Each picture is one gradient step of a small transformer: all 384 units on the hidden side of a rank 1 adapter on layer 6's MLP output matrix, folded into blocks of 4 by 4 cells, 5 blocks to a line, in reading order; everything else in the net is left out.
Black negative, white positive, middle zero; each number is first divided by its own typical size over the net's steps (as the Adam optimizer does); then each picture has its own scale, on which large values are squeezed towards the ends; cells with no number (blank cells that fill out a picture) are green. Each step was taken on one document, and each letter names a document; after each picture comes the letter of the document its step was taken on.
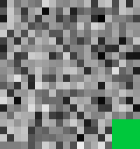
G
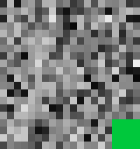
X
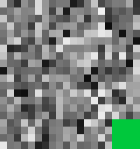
X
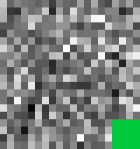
G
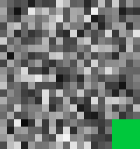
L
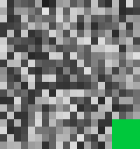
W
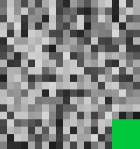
L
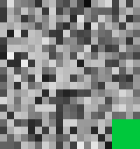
L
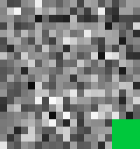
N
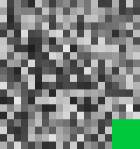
W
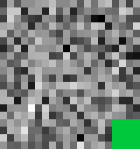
G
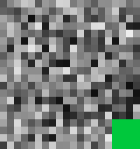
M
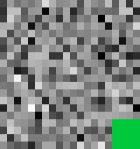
G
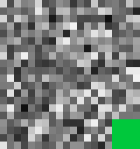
X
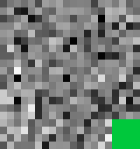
G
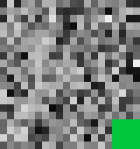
X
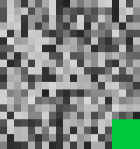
L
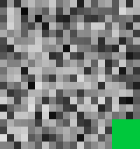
N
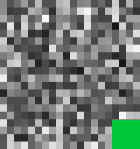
L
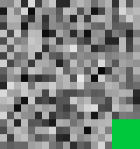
M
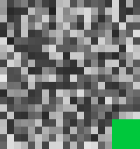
L
